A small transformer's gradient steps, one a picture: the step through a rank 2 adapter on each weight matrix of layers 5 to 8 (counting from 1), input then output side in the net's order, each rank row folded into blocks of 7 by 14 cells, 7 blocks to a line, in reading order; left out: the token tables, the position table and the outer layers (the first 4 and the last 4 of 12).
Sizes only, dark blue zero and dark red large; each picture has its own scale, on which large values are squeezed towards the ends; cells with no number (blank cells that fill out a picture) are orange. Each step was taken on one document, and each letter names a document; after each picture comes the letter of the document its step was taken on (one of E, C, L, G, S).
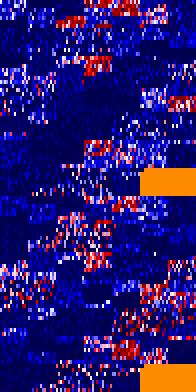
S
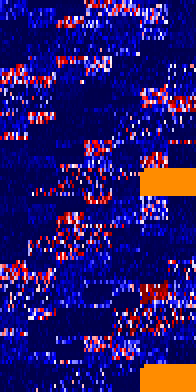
S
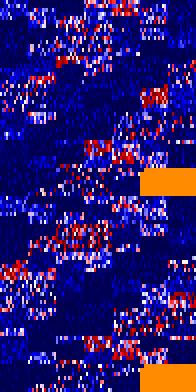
S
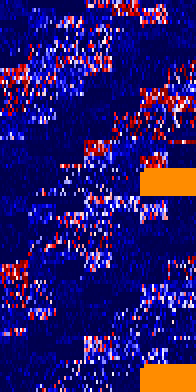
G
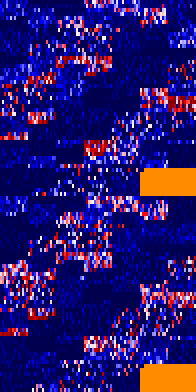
G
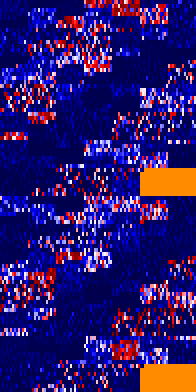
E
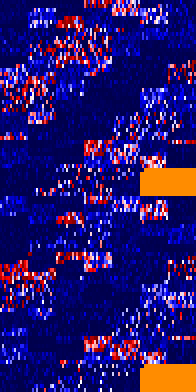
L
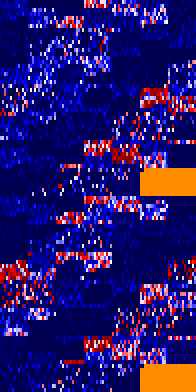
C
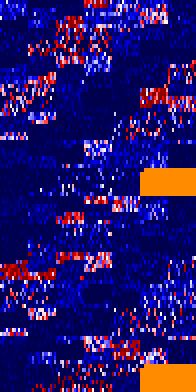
L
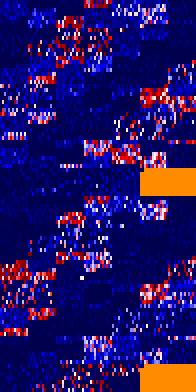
C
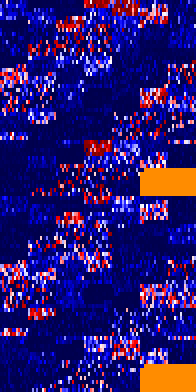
L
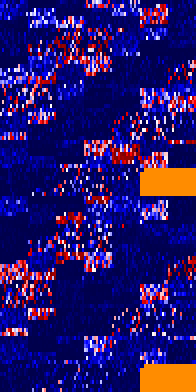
C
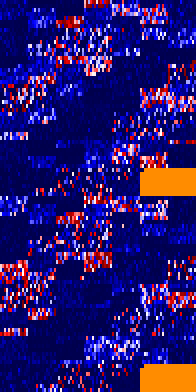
G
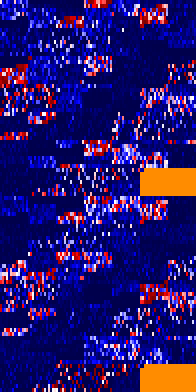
E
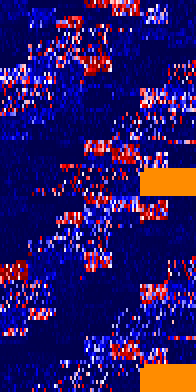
C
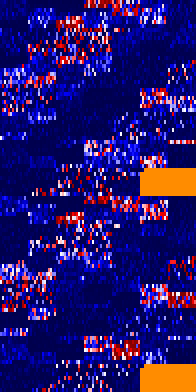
L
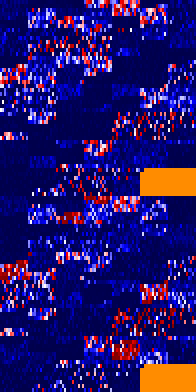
E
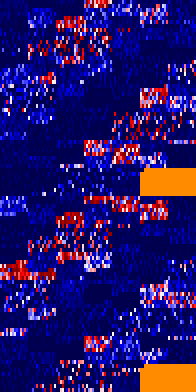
L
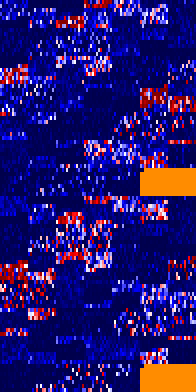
S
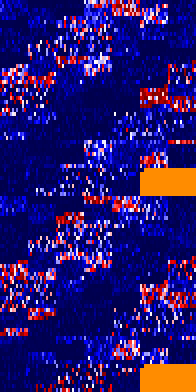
S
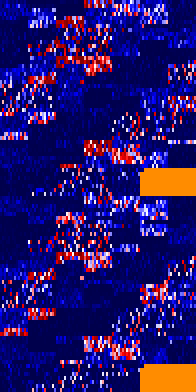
C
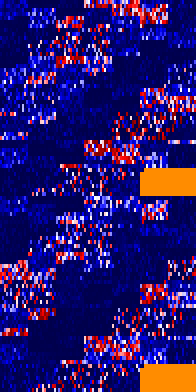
C
